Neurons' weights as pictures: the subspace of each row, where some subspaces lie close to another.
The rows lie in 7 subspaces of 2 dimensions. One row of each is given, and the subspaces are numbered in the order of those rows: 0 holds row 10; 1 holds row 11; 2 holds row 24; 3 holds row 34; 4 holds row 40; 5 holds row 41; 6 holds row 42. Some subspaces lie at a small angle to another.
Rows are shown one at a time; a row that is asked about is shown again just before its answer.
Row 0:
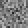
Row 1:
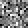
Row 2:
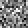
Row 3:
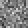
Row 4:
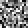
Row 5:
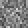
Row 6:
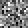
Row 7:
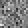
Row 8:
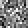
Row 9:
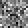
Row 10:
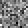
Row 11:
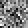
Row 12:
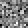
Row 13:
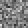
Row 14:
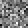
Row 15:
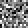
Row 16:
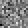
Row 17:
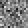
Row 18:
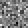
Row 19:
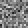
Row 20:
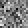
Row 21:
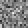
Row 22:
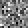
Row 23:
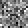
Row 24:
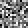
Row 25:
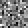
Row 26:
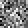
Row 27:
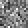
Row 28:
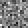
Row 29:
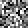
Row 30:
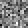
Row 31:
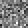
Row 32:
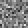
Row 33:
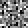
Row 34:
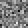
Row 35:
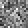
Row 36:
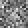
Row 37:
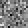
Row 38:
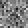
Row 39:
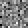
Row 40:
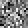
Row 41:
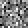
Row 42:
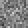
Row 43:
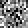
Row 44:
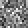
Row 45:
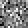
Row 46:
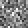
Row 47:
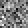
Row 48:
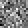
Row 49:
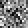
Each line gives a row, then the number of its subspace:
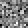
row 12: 3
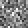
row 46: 3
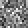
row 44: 5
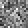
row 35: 1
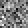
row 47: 4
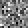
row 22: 4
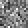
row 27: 1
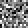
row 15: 2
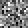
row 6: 4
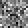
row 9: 0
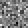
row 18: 3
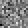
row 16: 4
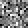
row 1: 3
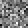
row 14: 0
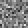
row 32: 2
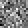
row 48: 2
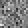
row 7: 4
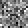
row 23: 0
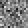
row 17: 3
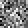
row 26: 1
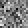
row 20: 2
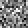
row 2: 3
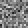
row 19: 2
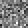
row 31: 0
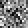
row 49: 1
